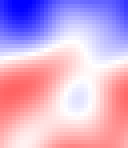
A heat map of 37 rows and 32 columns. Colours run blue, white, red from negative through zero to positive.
Ninth with the lowest average: top left. Lone odd cells: none. Slope: up to the bottom. Grain: smooth.
